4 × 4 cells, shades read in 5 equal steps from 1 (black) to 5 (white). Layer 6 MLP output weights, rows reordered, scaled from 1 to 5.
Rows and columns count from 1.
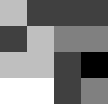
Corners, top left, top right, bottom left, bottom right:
4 2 5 3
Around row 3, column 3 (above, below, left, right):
3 2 4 1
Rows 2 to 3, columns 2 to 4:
4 3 3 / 4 2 1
